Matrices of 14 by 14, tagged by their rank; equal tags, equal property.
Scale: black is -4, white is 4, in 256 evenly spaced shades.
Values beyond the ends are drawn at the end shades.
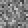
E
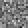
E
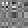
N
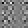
N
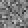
E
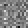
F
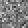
E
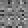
F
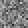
E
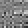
F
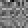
F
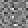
F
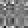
N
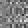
F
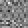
F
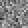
E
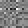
N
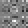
N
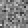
E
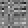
N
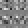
N
